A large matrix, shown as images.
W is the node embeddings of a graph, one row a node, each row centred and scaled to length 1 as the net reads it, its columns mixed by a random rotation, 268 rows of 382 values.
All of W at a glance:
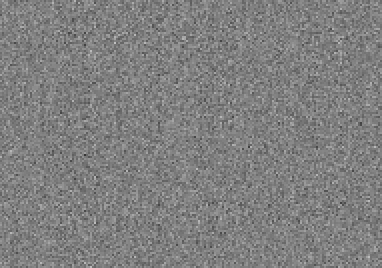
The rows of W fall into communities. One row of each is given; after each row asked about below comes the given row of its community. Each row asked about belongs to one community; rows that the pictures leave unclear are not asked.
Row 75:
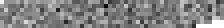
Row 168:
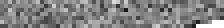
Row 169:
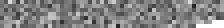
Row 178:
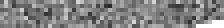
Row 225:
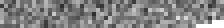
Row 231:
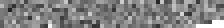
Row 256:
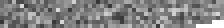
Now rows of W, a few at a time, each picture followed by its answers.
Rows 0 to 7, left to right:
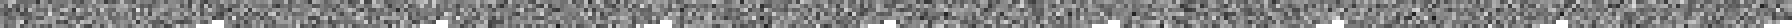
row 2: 231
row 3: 231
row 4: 168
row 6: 231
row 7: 169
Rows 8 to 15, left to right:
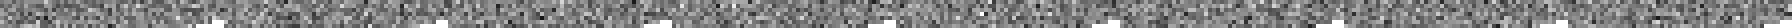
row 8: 225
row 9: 231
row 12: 178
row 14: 231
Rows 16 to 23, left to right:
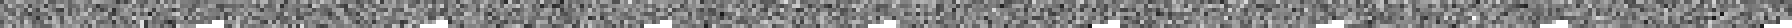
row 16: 178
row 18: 75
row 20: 75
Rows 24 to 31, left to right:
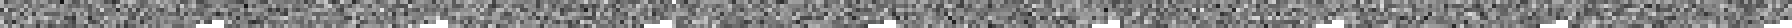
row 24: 75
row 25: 225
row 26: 168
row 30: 168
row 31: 178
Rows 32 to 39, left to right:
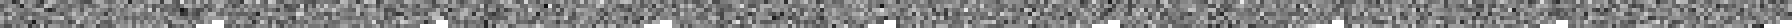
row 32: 225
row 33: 225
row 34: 178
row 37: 231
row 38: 168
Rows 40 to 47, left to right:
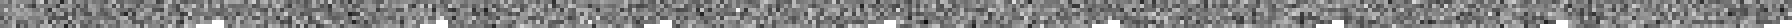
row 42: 178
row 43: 178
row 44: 225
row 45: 256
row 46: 256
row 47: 225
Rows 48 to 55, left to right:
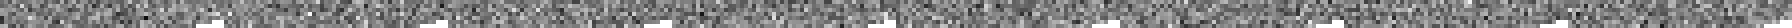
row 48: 256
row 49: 178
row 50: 178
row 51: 225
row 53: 231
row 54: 168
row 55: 256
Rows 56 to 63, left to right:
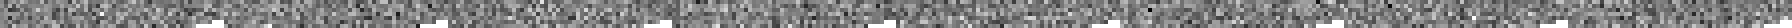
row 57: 168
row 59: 168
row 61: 75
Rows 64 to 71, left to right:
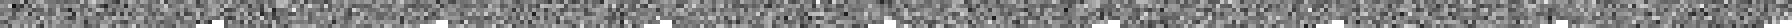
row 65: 178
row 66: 168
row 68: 168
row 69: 168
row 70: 168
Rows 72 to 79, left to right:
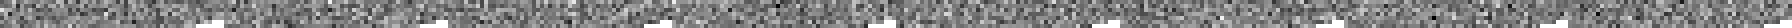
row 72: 256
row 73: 231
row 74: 168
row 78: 231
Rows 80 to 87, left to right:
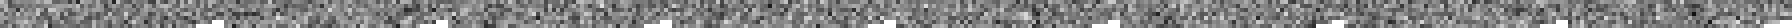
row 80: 75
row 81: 225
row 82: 178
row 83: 178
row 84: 168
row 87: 256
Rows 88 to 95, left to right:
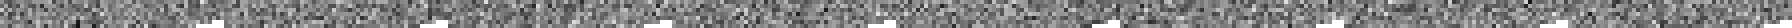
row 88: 231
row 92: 168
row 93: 225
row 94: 225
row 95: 75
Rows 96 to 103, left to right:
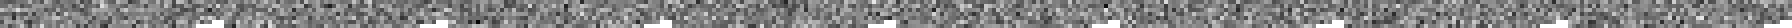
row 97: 256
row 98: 225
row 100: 169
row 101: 225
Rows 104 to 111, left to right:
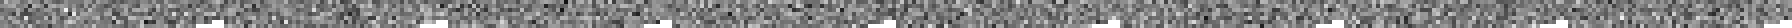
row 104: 178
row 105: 256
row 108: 231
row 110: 231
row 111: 169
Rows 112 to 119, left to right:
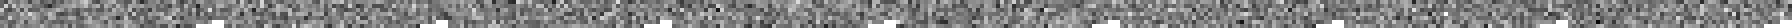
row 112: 169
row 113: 168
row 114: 256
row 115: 231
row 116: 225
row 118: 231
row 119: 225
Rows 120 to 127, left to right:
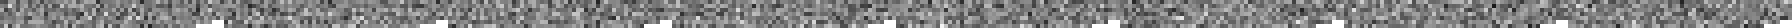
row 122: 168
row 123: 178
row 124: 256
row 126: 168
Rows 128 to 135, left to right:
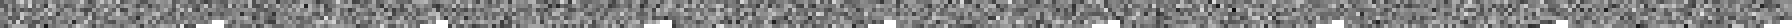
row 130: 169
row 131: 256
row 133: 178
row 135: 169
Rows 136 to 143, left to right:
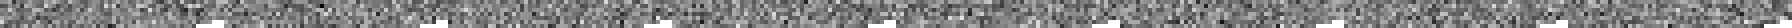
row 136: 225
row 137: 225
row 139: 225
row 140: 178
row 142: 231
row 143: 168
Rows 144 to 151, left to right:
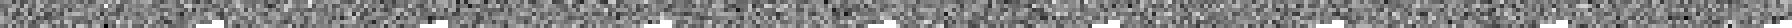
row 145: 169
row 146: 225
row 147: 225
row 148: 75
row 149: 231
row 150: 169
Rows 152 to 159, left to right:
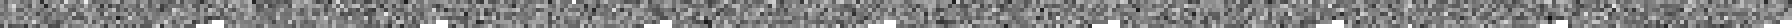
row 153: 169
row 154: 168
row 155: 178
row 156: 75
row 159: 231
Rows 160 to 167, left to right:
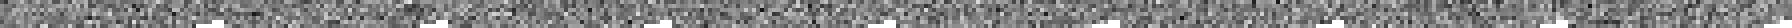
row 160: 168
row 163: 168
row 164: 178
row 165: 231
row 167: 225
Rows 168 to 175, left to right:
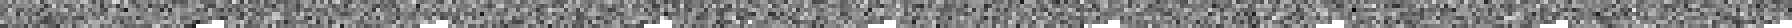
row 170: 75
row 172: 231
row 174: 231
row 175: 178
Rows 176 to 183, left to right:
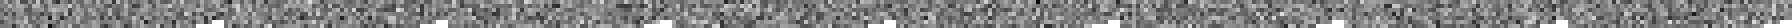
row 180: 231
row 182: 75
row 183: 256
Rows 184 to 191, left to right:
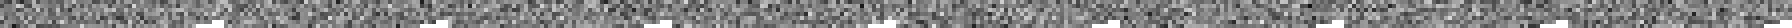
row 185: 75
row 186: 225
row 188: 225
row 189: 178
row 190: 168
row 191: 256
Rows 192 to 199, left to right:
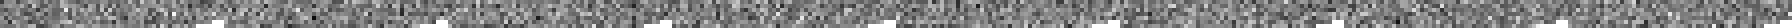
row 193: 231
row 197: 225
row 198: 231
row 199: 231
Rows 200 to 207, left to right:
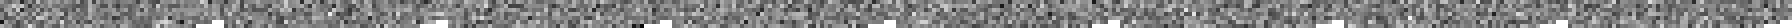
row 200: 256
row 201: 256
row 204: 75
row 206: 178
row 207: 178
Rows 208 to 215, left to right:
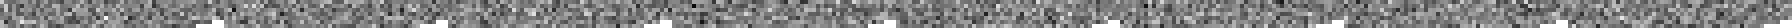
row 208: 75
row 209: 231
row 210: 178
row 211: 225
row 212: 178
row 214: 225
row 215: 75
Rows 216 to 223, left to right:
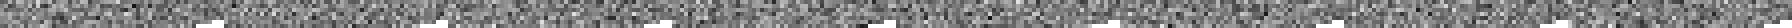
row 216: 168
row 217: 231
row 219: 168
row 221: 168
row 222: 168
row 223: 75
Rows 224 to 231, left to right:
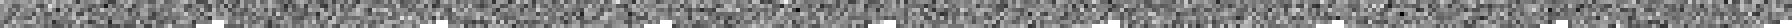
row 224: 75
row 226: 256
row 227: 168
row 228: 178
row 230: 168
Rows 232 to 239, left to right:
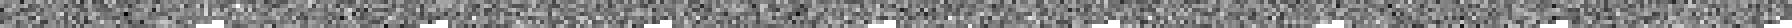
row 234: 178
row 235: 256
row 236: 178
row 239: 178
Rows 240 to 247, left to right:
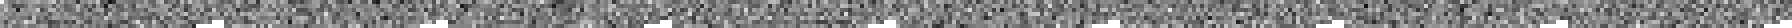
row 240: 75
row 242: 75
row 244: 231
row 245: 168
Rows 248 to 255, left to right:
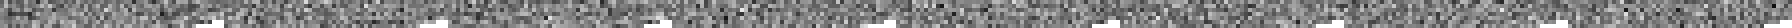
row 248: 225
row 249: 178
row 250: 225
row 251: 231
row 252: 168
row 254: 225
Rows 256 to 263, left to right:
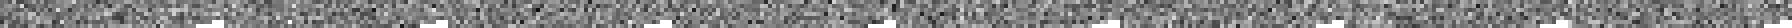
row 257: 169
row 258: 168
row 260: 178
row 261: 169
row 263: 75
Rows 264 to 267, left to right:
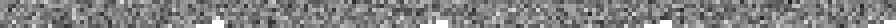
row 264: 231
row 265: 225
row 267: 178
